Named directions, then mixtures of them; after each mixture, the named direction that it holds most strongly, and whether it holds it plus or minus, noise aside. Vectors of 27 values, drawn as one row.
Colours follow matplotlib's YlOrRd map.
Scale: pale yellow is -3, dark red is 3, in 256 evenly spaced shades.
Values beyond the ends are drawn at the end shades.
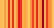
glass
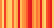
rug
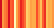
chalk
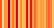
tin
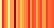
chalk, minus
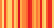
rug, plus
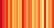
glass, minus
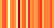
tin, minus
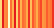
tin, minus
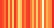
glass, minus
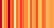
chalk, plus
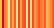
tin, minus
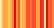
chalk, minus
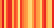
rug, minus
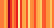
rug, minus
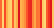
rug, plus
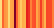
chalk, minus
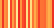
tin, minus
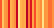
tin, plus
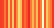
glass, minus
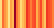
chalk, minus
